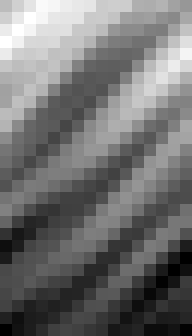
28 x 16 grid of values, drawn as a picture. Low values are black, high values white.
Grain: diagonal, up to the right. Slope: up to the top. Ninth with the highest average: top left.
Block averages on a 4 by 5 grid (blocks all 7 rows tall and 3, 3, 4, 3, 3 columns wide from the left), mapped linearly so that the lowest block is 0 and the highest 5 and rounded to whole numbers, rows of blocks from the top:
55334 | 32333 | 11222 | 11110
